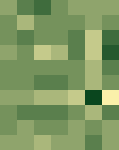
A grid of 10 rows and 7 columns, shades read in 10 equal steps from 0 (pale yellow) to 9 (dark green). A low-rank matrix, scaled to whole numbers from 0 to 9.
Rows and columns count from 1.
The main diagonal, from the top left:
4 3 5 3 5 3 0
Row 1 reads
4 6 7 5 4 4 4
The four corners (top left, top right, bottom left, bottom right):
4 4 4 4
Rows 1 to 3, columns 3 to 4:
7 5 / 5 5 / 5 5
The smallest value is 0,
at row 7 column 7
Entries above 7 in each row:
0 0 0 1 0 0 1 0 0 0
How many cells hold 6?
12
